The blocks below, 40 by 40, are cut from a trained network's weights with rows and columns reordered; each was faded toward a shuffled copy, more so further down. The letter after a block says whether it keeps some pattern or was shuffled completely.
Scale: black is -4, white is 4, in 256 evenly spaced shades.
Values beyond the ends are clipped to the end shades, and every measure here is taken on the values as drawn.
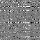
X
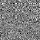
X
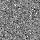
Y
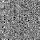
X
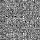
X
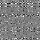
X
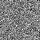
Y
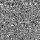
X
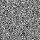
X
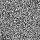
Y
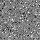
Y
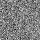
Y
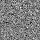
Y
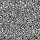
Y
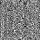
X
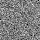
Y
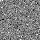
Y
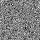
Y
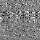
X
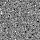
Y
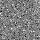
Y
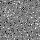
Y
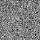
X
